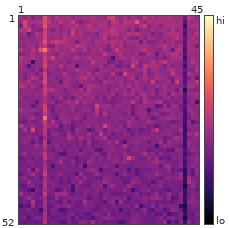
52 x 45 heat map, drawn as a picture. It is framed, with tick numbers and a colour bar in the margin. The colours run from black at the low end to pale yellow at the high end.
Histogram: heavy tails on both sides. Slope: up to the top. Odd lines: columns 7 and 42.
